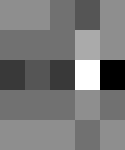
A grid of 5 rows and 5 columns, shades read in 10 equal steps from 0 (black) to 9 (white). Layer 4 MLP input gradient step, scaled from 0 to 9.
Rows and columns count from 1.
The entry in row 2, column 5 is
5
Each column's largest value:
5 5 5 9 5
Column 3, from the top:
4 4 2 4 5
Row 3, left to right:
2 3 2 9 0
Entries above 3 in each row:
4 5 1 5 5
